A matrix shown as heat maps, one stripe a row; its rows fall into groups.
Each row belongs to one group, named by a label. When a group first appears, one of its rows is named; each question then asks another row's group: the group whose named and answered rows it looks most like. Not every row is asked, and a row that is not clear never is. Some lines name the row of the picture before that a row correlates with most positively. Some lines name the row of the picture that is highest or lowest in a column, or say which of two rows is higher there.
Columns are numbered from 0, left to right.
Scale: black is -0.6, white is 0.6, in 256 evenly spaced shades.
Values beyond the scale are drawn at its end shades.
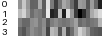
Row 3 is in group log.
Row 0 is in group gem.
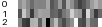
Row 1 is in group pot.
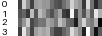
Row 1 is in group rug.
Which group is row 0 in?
pot
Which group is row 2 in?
gem
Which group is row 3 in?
pot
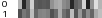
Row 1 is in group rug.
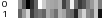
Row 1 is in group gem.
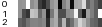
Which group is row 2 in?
log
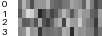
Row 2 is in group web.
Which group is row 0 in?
pot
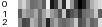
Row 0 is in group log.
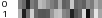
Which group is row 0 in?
rug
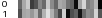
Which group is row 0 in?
gem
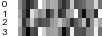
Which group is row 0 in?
rug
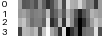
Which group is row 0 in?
web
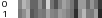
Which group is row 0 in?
gem
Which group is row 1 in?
gem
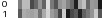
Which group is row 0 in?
gem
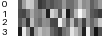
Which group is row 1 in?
log
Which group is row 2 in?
rug
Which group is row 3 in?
pot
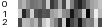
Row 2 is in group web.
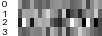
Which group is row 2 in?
pot
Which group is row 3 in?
log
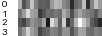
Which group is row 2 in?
log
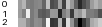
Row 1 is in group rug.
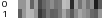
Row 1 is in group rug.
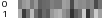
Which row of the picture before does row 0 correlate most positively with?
0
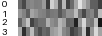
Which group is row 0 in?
log
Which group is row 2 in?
gem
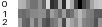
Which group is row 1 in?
log
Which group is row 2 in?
web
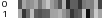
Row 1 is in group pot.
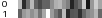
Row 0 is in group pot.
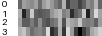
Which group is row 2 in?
web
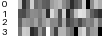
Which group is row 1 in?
log
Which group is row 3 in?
gem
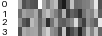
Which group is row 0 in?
rug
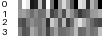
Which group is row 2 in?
log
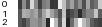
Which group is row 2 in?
log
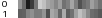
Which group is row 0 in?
rug
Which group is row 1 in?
log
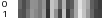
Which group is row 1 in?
log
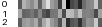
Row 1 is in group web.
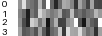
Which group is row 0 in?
gem
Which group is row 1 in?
rug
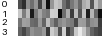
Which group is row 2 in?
gem
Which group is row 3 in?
log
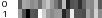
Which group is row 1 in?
rug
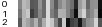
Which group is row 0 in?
gem
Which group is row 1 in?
gem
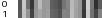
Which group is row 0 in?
pot
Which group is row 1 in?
pot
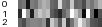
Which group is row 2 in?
log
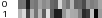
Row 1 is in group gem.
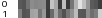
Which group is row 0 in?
log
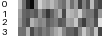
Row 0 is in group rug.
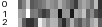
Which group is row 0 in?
gem
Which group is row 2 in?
rug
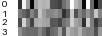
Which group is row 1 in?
rug
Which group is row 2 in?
pot
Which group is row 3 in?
web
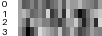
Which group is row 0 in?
web
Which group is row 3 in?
rug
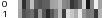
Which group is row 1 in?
web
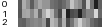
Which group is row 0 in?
pot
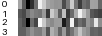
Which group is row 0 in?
rug
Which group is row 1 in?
log
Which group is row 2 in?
rug
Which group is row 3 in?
log
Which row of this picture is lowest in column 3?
0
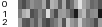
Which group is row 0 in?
log
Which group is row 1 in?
gem
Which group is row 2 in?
web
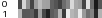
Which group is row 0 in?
pot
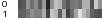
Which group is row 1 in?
log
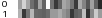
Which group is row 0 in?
gem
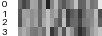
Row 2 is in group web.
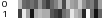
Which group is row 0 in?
web
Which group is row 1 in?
pot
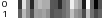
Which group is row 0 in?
pot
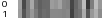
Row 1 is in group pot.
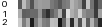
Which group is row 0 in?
pot
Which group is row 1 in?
web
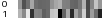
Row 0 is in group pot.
